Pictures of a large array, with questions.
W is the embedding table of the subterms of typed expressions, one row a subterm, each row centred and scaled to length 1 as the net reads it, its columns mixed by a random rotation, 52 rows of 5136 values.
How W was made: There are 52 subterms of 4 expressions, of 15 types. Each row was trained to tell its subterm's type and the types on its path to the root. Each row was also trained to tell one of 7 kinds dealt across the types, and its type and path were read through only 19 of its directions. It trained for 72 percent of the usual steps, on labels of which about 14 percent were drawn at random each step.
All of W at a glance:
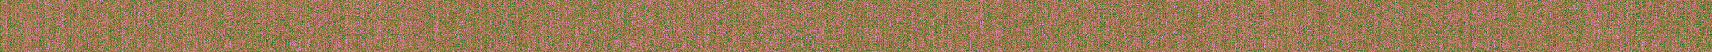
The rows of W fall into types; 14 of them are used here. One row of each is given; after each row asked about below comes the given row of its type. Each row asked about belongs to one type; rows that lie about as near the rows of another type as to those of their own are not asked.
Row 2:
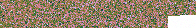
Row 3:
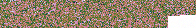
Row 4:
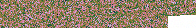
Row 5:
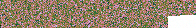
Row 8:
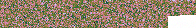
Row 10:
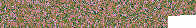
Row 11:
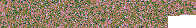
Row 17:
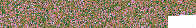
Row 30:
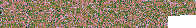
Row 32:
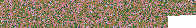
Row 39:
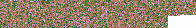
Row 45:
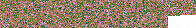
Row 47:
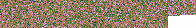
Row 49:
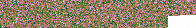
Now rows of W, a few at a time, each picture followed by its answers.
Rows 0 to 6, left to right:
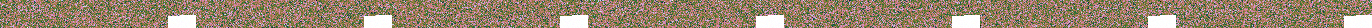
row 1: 32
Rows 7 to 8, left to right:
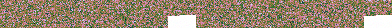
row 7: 32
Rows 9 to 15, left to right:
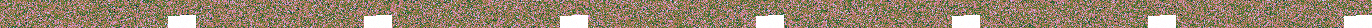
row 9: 45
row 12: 17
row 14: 4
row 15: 5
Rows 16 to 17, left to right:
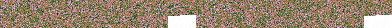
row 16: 4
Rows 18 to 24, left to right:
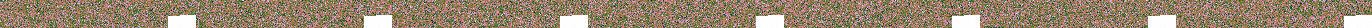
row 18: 3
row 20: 2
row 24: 2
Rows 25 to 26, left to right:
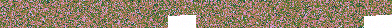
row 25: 39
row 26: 45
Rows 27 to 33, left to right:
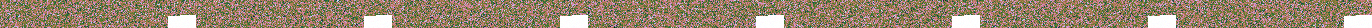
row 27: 4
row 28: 39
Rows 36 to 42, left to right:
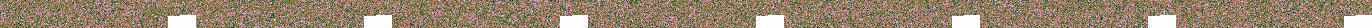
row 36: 30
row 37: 3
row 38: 30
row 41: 45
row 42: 47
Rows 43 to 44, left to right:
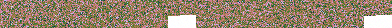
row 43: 17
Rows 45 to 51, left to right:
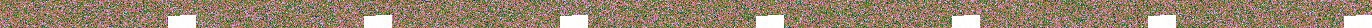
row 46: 17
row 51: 30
